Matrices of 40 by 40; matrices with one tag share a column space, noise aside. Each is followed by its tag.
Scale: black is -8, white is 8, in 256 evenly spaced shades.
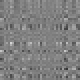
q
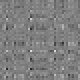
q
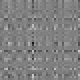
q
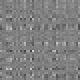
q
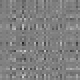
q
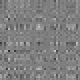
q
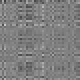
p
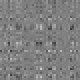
q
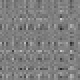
q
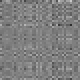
p
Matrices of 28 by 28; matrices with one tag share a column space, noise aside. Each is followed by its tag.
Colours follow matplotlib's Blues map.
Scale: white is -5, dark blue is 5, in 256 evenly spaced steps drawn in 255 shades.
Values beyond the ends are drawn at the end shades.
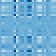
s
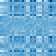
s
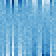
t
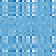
s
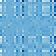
s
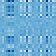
s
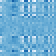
s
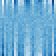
t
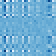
s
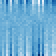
t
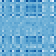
s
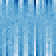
t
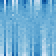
t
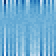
t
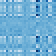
s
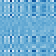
s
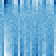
t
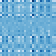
s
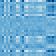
s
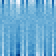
t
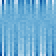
t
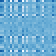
s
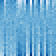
t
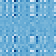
s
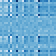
s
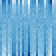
t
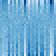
t
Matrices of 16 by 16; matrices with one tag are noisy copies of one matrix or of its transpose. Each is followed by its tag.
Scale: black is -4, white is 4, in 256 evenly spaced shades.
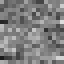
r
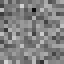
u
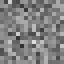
u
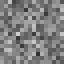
u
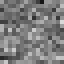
r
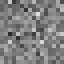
u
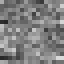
r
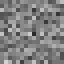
u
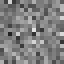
u
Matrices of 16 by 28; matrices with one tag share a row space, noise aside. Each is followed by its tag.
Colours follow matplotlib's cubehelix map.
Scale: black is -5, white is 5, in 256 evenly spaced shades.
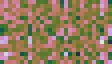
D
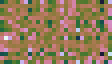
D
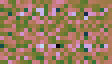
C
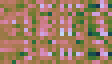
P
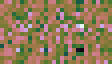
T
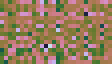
C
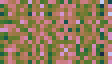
D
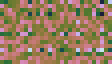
D
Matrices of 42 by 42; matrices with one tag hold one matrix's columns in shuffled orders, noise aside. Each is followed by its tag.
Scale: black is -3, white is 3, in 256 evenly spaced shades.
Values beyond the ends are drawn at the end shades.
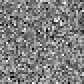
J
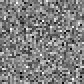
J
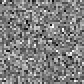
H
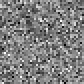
J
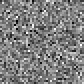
H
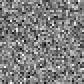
J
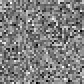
J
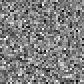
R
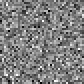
R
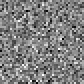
R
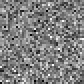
R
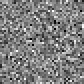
H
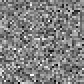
R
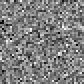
H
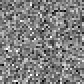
R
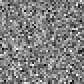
R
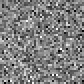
R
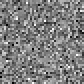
J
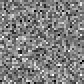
R
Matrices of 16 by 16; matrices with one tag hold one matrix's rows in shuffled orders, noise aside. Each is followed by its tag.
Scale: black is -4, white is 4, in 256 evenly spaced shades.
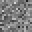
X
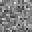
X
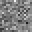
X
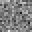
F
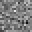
X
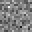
F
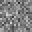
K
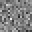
K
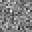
K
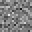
F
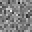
K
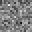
F
